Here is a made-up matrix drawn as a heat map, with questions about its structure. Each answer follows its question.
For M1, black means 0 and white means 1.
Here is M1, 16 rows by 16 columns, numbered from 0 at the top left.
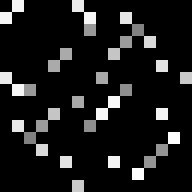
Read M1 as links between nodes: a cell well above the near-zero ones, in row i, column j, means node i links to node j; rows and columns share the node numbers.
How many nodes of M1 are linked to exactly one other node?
2
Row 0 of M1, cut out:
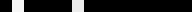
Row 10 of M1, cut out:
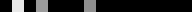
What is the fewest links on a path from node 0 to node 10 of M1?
2
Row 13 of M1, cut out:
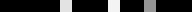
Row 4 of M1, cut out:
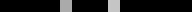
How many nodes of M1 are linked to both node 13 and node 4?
2
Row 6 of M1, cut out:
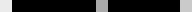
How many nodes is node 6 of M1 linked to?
3
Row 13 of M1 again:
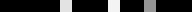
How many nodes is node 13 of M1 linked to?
3
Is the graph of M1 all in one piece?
yes
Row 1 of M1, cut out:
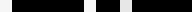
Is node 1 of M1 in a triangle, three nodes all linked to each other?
yes
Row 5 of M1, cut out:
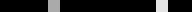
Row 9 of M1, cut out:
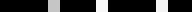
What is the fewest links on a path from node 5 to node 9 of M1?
2
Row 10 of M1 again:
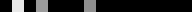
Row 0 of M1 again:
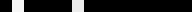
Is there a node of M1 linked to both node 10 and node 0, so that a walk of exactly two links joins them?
yes
